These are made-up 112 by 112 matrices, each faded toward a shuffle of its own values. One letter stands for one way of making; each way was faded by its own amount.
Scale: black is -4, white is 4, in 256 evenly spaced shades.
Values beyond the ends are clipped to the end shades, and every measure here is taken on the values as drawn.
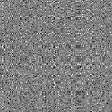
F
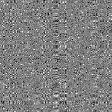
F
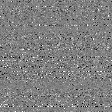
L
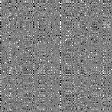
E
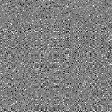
F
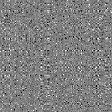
F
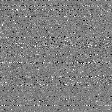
L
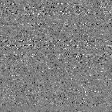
L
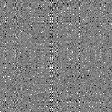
E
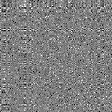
F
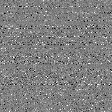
L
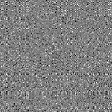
F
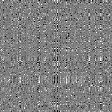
E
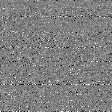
L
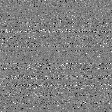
L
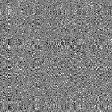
F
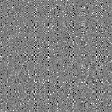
E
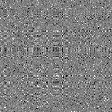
F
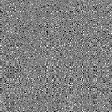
F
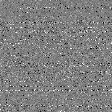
L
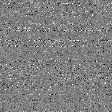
L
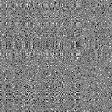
F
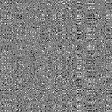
F
